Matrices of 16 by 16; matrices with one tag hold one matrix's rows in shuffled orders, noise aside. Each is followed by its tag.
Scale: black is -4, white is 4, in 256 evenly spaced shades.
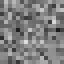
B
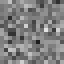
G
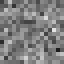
B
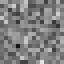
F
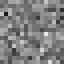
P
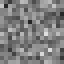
P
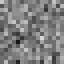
F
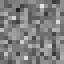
F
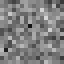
P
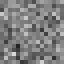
F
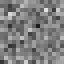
G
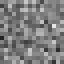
B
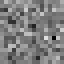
G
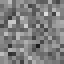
G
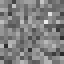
P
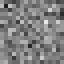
P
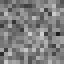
B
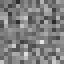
F
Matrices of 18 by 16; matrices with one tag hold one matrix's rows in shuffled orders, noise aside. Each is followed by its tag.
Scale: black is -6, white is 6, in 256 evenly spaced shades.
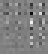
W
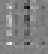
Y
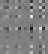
W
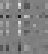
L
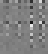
W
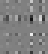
W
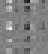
Y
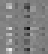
Y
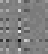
L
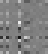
L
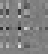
L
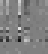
L
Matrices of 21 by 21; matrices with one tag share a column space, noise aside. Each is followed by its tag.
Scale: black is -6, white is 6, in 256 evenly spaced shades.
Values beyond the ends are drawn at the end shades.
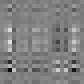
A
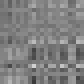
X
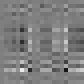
A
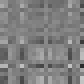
X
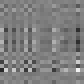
A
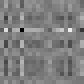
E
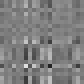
X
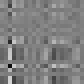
X
